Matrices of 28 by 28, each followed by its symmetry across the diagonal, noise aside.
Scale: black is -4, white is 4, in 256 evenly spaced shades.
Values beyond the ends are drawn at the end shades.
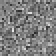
symmetric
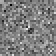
symmetric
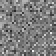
symmetric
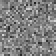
antisymmetric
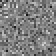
symmetric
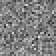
antisymmetric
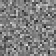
antisymmetric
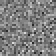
antisymmetric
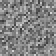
symmetric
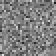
antisymmetric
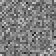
symmetric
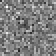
symmetric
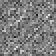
symmetric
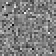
antisymmetric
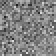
symmetric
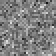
symmetric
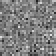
antisymmetric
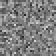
antisymmetric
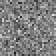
antisymmetric
